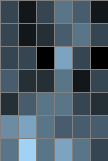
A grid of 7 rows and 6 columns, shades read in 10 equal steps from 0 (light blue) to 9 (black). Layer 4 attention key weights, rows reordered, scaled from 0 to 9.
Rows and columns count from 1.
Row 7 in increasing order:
0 2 4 4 4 6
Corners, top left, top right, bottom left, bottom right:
6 8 4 6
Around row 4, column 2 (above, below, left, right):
6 5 5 7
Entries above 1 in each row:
6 6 6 6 6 6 5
